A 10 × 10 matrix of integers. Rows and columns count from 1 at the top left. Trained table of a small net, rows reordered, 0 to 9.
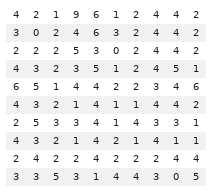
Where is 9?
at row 1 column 4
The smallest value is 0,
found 3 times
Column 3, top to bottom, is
1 2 2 2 1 2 3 2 2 5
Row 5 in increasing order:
1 2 2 3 4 4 4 5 6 6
